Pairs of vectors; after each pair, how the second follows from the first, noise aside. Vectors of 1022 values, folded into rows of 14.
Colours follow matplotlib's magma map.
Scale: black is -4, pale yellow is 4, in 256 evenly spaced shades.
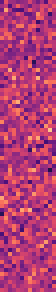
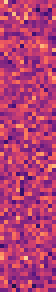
shuffled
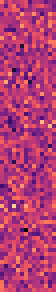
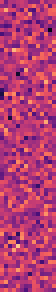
shuffled
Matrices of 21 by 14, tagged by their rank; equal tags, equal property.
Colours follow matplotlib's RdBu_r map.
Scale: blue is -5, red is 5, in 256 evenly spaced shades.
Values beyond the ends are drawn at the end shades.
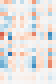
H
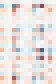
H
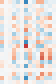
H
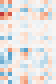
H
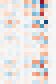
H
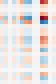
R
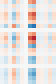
R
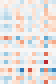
H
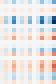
R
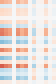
R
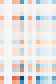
R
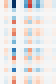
R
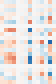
H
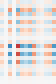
R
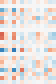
H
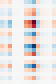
R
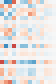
H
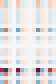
R
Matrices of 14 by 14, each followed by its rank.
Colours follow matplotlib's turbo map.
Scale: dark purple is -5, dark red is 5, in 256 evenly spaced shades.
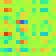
two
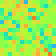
full rank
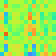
two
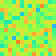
full rank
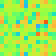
three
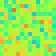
full rank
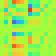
two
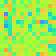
three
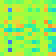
three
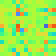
three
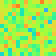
full rank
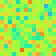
full rank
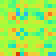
two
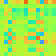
two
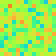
full rank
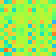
two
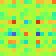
two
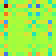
two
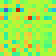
three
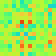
three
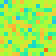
full rank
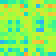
three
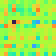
three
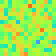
full rank
